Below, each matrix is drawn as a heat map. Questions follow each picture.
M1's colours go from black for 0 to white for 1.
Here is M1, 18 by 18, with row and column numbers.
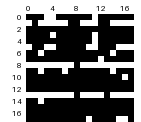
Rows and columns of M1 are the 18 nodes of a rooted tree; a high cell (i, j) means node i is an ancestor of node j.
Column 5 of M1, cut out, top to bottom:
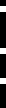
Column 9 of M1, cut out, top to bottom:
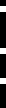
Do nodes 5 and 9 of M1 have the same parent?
yes
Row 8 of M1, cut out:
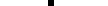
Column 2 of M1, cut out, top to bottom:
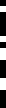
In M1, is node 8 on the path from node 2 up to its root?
yes
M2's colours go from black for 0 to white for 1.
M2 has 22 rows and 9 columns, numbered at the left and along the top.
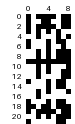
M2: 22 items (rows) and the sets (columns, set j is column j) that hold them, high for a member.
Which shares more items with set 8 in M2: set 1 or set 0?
set 1
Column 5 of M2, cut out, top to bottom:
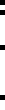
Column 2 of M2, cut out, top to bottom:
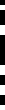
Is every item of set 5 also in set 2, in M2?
no
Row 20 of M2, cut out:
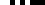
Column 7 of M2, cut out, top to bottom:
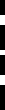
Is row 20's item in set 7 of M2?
no
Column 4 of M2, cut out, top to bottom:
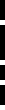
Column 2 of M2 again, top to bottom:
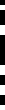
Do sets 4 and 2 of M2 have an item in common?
yes
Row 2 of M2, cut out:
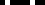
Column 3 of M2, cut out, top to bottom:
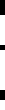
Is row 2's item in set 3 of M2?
no
